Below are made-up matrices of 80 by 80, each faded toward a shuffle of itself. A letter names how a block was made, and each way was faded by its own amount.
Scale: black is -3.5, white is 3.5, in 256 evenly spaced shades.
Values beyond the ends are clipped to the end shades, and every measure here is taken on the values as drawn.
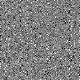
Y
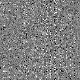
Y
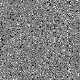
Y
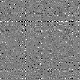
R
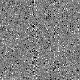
Y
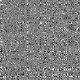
R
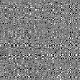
R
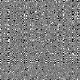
R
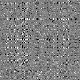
R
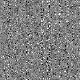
Y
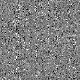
Y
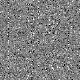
Y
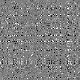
R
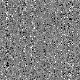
Y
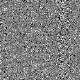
Y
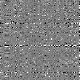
R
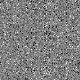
Y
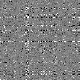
R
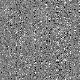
Y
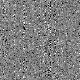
Y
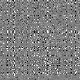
R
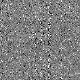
Y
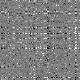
R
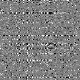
R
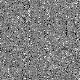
Y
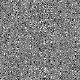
Y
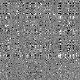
R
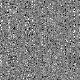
Y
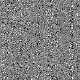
Y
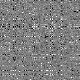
R
